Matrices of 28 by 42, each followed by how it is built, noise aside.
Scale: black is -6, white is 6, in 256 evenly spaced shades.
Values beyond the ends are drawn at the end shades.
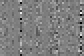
uneven columns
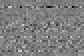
uneven rows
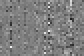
uneven columns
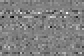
uneven rows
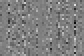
uneven columns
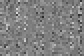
uneven columns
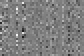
uneven columns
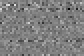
uneven rows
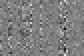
uneven columns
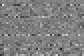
uneven rows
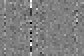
uneven columns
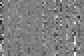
uneven columns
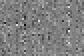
uneven columns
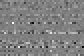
uneven rows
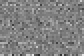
uneven rows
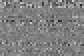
uneven rows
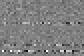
uneven rows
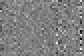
uneven columns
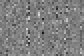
uneven columns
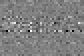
uneven rows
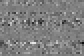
uneven rows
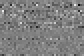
uneven rows
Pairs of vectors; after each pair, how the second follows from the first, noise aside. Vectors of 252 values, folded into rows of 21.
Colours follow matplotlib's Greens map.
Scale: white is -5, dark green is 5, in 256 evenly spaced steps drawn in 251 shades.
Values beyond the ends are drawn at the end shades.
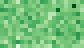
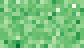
sign-scrambled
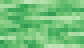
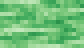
reversed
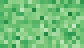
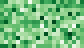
scaled up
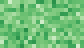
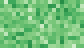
reversed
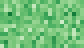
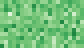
negated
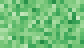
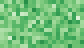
copied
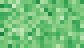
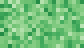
copied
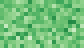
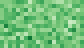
negated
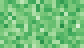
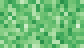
copied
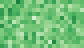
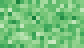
sign-scrambled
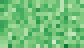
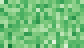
sign-scrambled
